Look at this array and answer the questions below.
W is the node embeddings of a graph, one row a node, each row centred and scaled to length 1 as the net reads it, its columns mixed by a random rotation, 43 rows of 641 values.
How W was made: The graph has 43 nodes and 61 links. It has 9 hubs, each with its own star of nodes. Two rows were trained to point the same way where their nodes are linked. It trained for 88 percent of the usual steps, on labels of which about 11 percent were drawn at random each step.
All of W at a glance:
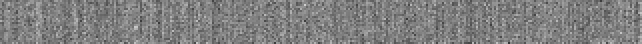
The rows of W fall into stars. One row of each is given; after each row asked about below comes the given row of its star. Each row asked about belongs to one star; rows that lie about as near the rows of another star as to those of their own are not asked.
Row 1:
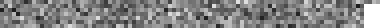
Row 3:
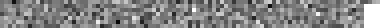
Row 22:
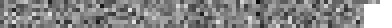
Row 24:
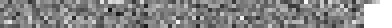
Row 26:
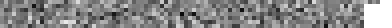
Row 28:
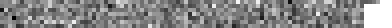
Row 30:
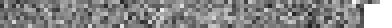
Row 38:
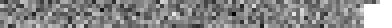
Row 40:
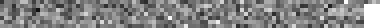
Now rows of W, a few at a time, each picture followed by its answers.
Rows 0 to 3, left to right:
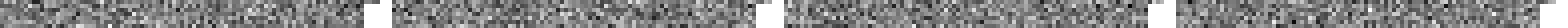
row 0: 38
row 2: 40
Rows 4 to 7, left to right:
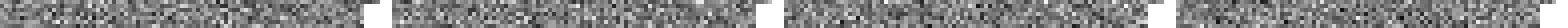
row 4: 3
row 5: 3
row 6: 24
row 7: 38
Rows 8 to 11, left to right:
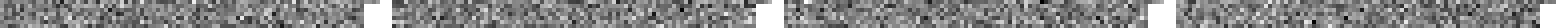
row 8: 24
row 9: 24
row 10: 40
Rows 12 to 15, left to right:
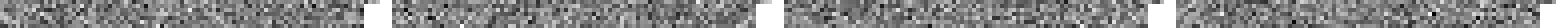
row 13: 1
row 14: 38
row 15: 38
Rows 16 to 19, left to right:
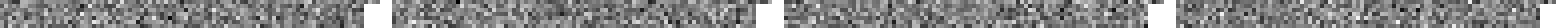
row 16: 3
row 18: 30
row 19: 22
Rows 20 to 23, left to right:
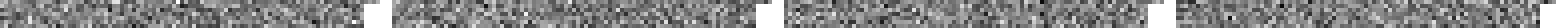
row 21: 38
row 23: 30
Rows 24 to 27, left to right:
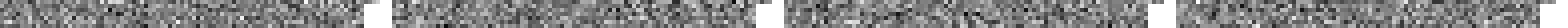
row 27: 40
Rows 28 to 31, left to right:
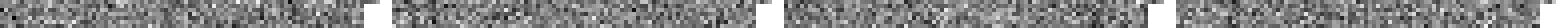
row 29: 26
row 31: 3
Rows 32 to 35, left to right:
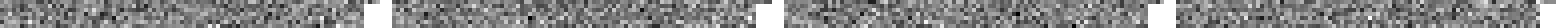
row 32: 26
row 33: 40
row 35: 28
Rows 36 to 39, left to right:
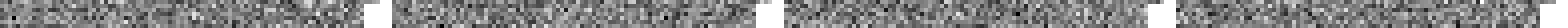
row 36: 28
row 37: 1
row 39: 24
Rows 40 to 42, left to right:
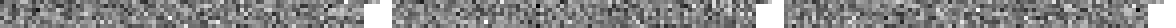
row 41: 24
